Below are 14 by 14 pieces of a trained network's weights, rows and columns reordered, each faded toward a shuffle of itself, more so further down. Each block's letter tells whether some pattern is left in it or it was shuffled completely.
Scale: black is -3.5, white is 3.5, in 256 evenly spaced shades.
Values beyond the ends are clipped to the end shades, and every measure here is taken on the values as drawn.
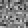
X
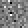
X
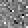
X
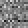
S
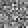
X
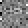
S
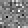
X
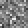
X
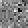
S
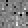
X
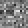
S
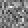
S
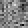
S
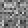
S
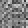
S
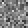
X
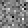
X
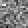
S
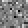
X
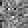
S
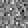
X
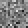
X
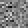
S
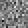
X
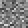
S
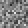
X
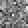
X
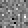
X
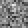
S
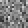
S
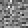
S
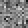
X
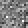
X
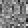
S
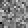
X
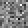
X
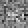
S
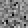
X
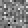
X
